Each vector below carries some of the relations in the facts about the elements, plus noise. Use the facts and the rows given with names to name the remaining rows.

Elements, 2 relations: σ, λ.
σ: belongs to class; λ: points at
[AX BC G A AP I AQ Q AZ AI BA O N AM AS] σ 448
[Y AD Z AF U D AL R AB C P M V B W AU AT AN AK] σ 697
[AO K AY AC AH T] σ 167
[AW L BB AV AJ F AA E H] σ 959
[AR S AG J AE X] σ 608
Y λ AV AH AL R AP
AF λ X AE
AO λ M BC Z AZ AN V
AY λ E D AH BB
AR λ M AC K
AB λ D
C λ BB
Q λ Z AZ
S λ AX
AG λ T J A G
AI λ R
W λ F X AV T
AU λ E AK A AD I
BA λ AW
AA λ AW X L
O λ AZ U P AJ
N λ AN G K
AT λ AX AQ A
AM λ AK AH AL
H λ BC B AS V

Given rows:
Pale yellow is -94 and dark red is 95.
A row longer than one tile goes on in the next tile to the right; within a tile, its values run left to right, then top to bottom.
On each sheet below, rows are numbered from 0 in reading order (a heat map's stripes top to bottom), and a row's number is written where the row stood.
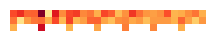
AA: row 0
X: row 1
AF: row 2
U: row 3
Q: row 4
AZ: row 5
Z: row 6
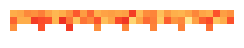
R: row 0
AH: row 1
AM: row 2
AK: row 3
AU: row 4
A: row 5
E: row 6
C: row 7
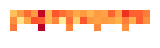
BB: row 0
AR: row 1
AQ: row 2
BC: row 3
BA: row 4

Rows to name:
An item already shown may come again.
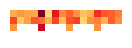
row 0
AD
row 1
AE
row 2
AC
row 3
BA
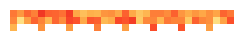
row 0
F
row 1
BA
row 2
T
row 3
D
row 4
K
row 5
AI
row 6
I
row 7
AV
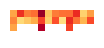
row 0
H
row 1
AG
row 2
AY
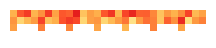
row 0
AJ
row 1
Y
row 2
AO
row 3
AJ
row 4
AA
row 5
A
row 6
AT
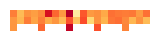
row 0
G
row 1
O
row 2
J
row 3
AP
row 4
N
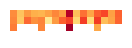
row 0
A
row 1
E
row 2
S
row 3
W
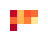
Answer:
AR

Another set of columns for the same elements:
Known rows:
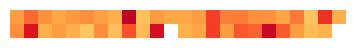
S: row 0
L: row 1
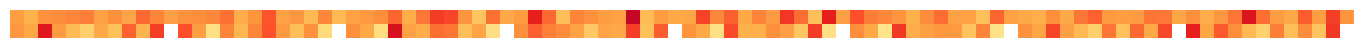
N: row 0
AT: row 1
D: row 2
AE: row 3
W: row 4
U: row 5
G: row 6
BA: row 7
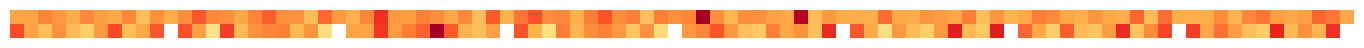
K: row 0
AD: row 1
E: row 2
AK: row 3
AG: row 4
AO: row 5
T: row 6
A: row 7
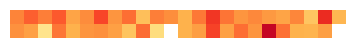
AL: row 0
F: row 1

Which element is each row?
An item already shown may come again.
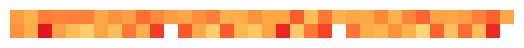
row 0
N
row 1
T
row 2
AZ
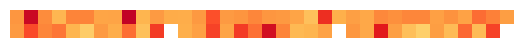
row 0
J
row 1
AJ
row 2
N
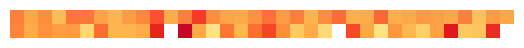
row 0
O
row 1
AU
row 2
AO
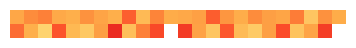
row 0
T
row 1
AC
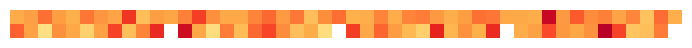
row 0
AH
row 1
AU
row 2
A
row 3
H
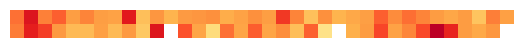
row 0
AR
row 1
AF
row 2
BB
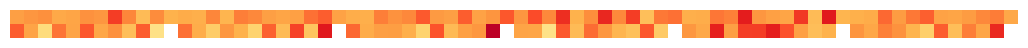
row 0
AF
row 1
Q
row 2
AM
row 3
Y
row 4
AA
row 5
AP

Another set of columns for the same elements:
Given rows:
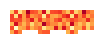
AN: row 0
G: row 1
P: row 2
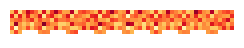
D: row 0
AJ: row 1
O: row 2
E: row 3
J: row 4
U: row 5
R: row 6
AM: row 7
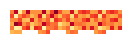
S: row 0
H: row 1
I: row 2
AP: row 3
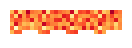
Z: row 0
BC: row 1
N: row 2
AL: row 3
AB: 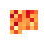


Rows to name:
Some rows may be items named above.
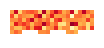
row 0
AM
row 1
AA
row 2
J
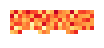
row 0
AO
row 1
AT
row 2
AZ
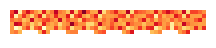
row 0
AR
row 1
W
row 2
AJ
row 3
BA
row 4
Q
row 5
T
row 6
AZ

